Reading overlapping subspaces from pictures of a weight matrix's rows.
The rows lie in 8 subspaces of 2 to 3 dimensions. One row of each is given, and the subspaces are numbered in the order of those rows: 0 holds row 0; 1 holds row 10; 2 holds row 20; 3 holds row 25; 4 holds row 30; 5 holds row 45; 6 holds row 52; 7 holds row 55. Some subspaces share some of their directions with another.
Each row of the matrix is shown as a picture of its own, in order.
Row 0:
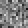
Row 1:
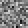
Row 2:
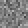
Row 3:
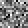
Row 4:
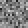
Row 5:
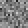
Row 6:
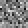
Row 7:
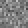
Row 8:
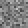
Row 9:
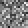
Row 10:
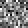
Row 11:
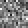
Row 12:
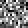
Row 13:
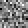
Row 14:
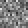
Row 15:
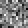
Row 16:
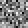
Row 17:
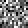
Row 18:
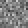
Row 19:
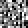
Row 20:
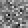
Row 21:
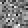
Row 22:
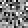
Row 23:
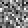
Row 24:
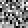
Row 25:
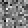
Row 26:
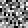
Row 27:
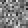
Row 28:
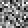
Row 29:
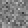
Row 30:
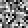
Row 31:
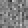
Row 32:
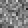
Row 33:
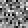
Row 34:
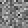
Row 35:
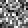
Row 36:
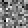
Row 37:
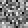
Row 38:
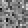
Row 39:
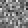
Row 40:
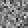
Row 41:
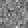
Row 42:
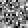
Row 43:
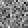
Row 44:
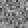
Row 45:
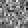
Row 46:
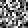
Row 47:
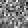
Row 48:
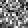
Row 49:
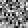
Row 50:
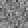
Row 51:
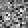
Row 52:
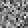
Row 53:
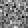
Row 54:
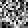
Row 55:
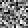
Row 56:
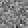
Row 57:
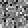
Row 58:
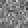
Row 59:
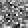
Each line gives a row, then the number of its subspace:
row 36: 3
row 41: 7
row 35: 0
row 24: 6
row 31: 0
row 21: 2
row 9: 1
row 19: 0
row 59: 2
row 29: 4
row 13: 5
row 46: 6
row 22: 7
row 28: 6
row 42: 2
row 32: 0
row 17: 3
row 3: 1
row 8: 2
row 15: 0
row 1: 7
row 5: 1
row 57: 3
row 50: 1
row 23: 6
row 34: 2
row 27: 2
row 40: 6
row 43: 1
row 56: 7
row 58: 5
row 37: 4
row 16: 4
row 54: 4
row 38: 3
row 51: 2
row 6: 2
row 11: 5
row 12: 5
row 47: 3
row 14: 5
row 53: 5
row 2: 6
